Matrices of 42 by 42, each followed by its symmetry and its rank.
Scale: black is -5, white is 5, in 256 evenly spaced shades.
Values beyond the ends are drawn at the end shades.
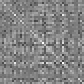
symmetric, rank five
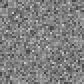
symmetric, full rank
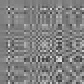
symmetric, rank two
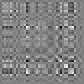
symmetric, rank three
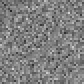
symmetric, full rank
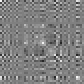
symmetric, rank three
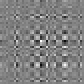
symmetric, rank two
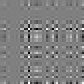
symmetric, rank one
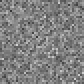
symmetric, full rank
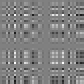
symmetric, rank one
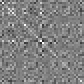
symmetric, rank five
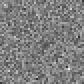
symmetric, full rank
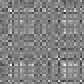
symmetric, rank two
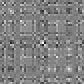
symmetric, rank three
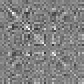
symmetric, rank five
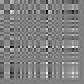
symmetric, rank one
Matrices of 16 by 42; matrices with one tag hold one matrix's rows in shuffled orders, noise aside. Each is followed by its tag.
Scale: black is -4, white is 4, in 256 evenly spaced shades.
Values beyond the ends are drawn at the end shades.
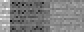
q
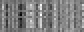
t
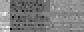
q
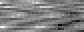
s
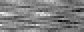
s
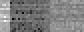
q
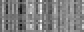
t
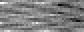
s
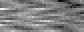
s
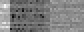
q
